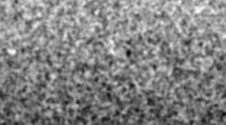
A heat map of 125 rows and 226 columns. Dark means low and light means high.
Slope: up to the top. Stripes: none. Grain: blotchy. Odd rows or columns: none. Histogram: bell-shaped.
